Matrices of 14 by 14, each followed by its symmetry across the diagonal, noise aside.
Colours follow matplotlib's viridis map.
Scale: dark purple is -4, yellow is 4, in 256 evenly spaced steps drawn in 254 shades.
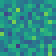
neither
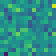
antisymmetric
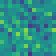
antisymmetric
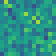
neither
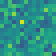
symmetric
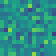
antisymmetric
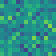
antisymmetric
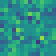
antisymmetric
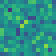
symmetric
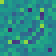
symmetric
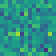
neither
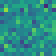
neither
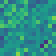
symmetric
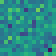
symmetric
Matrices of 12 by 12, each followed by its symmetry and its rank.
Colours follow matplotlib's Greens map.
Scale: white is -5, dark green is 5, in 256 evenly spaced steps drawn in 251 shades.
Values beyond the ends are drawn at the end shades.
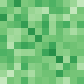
symmetric, full rank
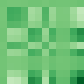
symmetric, rank one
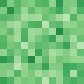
symmetric, full rank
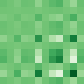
symmetric, rank one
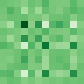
symmetric, rank two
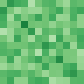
symmetric, full rank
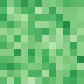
neither, full rank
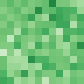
antisymmetric, full rank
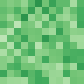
antisymmetric, full rank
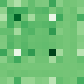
symmetric, rank two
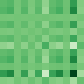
symmetric, rank one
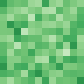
neither, full rank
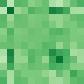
symmetric, rank two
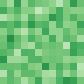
antisymmetric, full rank
